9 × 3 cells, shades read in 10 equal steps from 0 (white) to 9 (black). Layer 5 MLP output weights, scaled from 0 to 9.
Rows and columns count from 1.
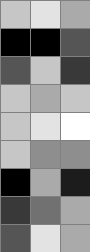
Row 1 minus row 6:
0 -3 -1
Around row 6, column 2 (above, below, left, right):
1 3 2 4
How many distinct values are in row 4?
2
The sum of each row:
6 24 15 7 3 10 20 15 10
